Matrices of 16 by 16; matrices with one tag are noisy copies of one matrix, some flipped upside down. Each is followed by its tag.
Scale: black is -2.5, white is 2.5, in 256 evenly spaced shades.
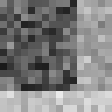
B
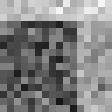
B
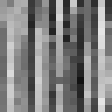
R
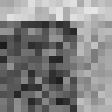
B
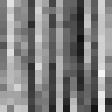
R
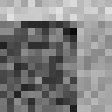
B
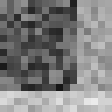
B
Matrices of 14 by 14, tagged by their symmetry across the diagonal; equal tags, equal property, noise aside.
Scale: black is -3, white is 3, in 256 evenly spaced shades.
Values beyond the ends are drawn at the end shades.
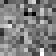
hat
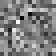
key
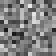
key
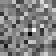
key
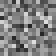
key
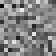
hat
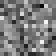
hat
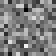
hat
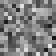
key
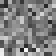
hat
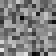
hat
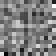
key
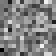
hat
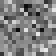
hat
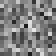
hat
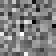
key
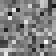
key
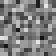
key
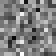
hat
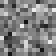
key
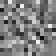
key
